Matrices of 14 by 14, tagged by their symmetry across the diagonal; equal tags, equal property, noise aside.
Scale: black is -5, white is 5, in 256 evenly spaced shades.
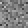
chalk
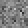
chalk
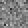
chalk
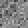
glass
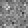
glass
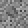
glass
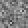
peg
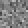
peg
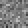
chalk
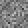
glass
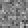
peg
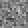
peg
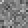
glass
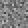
peg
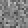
chalk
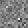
glass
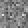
chalk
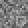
glass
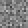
peg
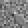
peg
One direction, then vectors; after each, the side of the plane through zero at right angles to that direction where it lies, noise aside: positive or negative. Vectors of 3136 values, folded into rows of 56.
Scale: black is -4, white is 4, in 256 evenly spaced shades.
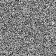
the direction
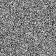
negative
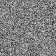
negative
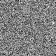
positive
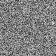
positive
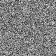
positive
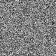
negative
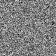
negative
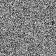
negative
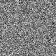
negative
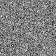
negative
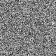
positive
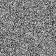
negative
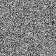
negative
